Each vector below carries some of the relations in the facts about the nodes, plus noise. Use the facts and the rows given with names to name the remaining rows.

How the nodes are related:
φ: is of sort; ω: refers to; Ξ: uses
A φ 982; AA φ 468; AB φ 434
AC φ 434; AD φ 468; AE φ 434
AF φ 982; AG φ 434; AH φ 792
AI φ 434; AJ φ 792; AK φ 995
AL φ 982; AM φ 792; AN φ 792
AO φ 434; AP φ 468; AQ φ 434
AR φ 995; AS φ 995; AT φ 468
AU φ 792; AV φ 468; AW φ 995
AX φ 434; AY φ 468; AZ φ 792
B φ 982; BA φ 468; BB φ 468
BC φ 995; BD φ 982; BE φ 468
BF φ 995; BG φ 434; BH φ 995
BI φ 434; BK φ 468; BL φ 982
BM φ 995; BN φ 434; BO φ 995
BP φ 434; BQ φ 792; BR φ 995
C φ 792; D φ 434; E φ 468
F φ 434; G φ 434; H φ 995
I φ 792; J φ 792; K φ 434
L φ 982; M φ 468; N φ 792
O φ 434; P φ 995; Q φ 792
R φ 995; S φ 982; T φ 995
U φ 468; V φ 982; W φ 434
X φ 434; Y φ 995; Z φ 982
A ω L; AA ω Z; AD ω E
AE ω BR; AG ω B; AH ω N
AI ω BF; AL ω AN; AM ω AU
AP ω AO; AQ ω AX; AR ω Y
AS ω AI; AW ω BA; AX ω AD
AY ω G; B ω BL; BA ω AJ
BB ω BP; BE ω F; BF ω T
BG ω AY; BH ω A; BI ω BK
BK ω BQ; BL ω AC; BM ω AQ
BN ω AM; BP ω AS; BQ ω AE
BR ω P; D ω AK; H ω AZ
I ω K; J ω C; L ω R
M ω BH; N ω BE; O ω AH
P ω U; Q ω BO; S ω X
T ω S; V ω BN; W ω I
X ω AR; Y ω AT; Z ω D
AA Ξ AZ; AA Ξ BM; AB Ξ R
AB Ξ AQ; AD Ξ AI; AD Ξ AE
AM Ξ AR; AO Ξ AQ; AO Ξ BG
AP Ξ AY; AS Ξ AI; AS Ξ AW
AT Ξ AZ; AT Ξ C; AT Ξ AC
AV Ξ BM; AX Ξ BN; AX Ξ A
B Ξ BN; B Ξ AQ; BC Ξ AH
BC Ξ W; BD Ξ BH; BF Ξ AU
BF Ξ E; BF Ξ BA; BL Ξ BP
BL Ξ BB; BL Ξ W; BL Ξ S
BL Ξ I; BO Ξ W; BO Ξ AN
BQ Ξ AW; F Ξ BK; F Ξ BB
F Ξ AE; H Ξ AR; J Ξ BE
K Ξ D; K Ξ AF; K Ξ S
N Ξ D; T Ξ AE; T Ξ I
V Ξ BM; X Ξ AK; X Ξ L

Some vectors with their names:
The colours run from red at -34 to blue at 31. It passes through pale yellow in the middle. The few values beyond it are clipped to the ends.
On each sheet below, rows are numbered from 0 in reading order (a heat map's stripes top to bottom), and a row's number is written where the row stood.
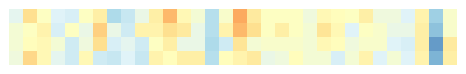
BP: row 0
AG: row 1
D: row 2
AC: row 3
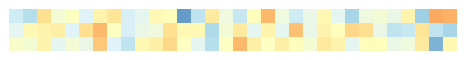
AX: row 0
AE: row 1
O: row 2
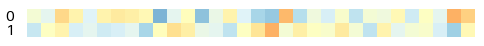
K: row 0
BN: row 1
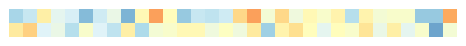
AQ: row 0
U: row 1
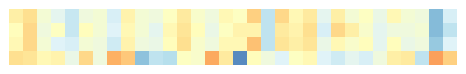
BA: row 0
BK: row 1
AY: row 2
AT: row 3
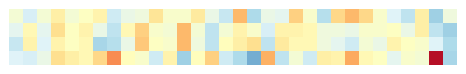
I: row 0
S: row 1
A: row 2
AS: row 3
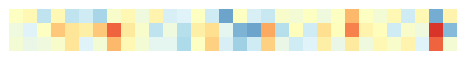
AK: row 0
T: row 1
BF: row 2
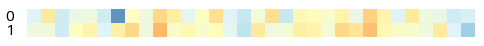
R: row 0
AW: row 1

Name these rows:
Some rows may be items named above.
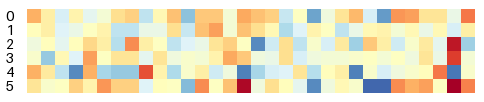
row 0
BM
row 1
AZ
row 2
BO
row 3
J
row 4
AR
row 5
V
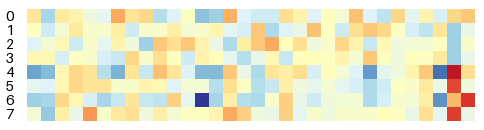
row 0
AP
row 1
I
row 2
BG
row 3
Y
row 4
B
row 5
BD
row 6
AO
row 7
J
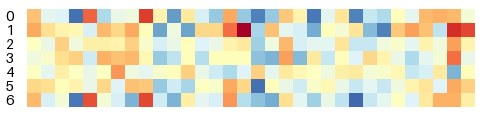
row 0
H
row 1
AV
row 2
X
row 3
F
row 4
W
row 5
AT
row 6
AM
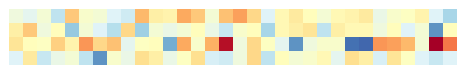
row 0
Q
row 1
E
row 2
V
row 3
R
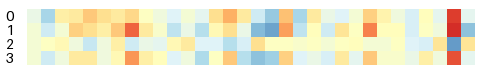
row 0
BQ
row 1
T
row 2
D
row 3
BC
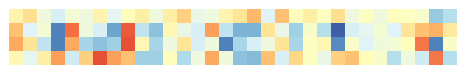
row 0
M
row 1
AM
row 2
AR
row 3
AD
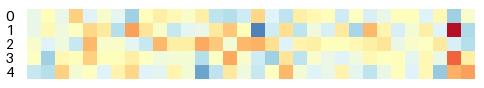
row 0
Z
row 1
BO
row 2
Q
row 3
N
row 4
AX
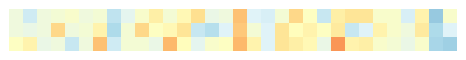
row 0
AH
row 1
AL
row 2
BB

